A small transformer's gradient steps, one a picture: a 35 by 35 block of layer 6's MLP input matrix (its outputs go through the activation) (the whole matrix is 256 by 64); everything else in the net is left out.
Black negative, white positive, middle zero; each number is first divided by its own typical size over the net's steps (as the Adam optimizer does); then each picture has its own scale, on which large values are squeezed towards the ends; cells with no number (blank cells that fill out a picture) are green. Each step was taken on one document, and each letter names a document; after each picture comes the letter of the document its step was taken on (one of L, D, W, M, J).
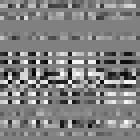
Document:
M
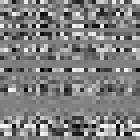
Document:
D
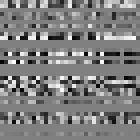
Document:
M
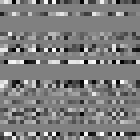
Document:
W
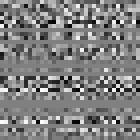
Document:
D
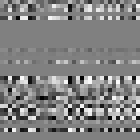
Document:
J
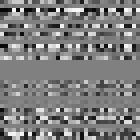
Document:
D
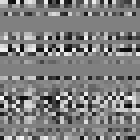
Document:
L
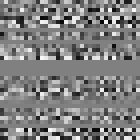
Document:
D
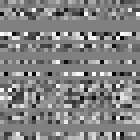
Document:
W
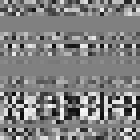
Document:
L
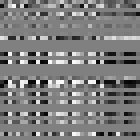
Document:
M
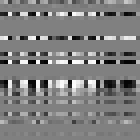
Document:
M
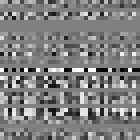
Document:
L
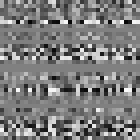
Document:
D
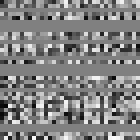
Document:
L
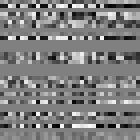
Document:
M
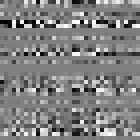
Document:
D
